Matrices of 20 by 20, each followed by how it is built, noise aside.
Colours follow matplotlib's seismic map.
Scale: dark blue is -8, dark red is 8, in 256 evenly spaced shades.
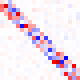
banded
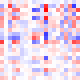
low rank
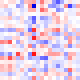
low rank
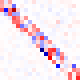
banded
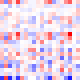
low rank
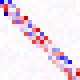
banded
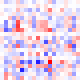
low rank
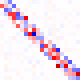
banded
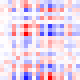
low rank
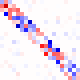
banded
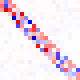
banded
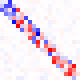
banded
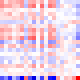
low rank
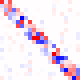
banded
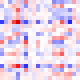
low rank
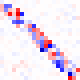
banded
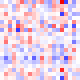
low rank
